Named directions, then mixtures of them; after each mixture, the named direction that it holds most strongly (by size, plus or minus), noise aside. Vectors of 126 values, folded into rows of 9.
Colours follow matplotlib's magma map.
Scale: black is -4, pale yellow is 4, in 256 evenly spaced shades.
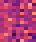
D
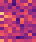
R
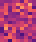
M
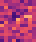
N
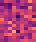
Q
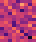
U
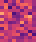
R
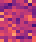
R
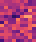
N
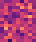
M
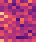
R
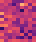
R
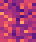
D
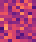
M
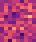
M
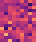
M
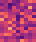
Q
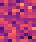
U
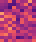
R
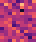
U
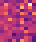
D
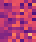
D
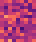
M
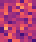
M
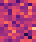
Q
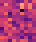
U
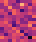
U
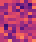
M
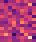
U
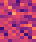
U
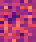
N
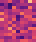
Q
